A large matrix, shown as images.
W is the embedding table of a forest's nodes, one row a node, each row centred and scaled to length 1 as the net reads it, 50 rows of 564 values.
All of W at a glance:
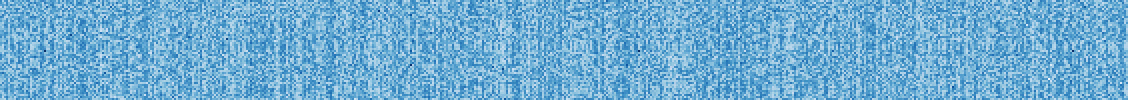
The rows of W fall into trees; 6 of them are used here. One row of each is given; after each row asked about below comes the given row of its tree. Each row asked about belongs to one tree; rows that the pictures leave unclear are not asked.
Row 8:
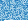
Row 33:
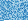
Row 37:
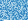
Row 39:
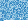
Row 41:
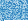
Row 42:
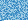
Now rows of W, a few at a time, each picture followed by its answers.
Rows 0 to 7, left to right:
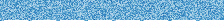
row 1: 37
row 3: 41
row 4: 37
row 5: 33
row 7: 41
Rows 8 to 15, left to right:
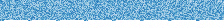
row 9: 37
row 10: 42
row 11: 42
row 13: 42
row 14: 39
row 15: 39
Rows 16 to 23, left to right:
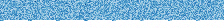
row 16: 42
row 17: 8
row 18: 33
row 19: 39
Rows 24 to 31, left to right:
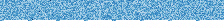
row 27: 33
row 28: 8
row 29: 42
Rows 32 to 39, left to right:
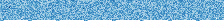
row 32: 41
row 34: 8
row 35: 39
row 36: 8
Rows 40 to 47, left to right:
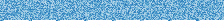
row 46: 42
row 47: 39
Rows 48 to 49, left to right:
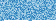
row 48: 42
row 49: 37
